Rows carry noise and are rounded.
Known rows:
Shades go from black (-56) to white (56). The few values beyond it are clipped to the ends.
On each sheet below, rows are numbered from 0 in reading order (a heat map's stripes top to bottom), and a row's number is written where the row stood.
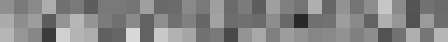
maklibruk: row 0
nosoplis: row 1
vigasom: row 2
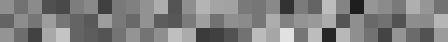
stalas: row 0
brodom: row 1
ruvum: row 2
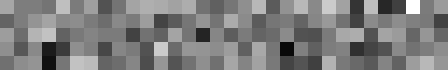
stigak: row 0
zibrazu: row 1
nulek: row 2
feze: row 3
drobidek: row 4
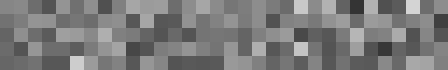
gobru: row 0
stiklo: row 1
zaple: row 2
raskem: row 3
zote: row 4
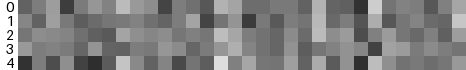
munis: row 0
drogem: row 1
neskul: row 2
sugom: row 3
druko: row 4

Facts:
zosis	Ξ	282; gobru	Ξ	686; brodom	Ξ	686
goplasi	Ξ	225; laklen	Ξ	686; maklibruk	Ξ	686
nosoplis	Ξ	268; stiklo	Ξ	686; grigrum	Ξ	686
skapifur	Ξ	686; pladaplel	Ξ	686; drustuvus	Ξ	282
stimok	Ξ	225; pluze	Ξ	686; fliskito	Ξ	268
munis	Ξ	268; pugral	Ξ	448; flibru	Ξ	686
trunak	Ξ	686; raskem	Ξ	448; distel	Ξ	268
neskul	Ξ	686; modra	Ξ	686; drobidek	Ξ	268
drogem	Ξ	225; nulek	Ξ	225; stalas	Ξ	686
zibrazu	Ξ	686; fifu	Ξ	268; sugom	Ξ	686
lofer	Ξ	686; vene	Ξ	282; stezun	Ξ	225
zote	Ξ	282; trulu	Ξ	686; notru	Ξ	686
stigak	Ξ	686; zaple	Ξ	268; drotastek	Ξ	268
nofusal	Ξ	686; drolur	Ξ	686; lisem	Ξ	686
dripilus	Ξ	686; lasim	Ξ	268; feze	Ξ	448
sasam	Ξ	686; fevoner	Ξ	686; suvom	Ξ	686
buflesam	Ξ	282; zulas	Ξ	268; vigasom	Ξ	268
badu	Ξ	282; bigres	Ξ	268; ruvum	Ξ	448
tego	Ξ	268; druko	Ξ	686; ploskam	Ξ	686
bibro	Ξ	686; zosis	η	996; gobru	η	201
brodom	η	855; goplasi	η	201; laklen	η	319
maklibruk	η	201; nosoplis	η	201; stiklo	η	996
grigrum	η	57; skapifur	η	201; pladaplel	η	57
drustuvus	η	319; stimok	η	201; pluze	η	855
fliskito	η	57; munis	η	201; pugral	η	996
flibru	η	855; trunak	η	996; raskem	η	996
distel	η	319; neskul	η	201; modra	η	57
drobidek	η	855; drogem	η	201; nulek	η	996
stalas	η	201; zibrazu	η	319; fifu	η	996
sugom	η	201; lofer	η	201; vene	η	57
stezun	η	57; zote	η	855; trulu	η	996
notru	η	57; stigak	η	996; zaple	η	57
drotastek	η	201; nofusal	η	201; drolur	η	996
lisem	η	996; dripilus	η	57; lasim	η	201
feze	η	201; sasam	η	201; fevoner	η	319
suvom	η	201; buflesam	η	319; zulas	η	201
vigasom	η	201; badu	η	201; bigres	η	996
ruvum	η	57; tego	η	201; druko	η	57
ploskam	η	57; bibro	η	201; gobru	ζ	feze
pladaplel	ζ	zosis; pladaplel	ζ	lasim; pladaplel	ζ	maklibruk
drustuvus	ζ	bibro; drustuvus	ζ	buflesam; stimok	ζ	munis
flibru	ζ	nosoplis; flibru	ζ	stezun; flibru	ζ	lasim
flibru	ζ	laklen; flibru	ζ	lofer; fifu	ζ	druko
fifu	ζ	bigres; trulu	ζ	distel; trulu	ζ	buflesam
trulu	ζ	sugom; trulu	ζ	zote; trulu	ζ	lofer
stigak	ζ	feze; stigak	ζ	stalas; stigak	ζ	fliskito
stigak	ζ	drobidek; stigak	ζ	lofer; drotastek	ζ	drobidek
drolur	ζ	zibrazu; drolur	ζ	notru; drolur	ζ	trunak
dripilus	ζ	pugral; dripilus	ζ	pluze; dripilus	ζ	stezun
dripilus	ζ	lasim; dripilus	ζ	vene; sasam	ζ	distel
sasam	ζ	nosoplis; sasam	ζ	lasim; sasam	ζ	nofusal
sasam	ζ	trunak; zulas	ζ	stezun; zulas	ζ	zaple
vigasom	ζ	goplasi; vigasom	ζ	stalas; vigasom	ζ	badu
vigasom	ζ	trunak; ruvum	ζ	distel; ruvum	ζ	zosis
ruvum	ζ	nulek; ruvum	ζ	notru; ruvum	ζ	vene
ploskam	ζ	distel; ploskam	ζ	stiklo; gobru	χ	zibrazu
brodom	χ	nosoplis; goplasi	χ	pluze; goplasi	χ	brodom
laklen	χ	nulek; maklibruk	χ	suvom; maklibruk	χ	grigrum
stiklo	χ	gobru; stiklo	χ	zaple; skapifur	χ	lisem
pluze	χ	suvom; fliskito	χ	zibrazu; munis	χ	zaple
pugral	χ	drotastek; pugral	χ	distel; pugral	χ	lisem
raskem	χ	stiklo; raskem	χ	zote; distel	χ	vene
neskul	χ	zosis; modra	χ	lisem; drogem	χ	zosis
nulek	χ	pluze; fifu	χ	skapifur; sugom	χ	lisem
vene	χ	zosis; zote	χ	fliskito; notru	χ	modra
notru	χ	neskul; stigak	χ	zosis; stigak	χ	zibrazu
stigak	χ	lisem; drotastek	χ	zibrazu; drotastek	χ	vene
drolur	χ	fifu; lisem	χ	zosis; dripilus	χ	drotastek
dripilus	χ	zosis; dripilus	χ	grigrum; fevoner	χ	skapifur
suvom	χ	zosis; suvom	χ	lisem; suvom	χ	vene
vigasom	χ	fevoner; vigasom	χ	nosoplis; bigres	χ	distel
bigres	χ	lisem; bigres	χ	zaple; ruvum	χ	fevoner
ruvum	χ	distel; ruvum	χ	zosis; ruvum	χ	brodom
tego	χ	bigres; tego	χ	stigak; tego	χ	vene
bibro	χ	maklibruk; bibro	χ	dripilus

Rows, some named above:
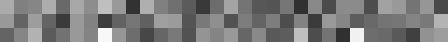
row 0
zosis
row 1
goplasi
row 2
bigres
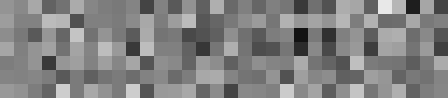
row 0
lasim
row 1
drolur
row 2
vene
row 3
zosis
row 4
tego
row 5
bibro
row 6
zulas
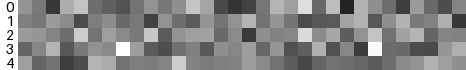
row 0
ruvum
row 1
trunak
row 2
zulas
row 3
bigres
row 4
badu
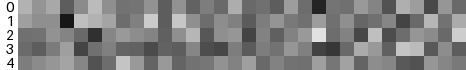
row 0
nosoplis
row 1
drotastek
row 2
stimok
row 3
stezun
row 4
lisem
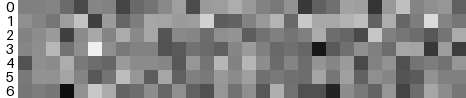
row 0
lofer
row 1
trulu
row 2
tego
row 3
distel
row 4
fevoner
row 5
lisem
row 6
fliskito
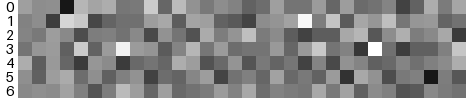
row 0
drotastek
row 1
dripilus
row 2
trunak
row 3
fifu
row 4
goplasi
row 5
pugral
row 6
lisem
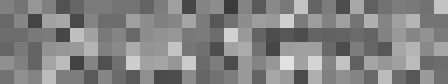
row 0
drogem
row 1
ploskam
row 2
buflesam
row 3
drustuvus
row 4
sasam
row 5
pluze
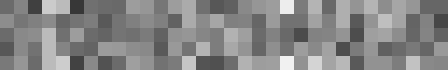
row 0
pladaplel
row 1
nofusal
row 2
laklen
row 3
fevoner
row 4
flibru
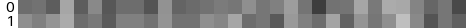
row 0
notru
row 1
maklibruk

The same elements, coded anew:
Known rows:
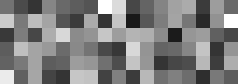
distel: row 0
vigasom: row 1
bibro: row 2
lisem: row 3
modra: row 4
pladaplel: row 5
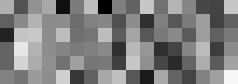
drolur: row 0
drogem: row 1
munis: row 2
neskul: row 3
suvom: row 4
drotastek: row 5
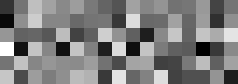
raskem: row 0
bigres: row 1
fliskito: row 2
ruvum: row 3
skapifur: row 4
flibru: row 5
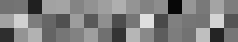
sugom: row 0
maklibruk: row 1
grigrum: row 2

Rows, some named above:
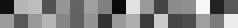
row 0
druko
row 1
stigak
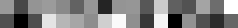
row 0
stigak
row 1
drustuvus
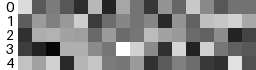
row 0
vene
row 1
feze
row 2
brodom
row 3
buflesam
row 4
zulas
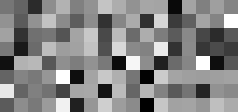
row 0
sugom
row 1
stigak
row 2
ploskam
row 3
trulu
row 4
druko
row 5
drobidek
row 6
sasam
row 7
drobidek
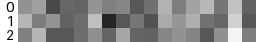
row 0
nofusal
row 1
pugral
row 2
laklen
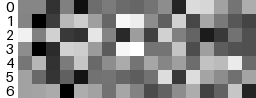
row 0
zibrazu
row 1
zote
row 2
dripilus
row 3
zote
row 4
lofer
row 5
notru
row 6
zaple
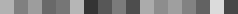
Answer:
pugral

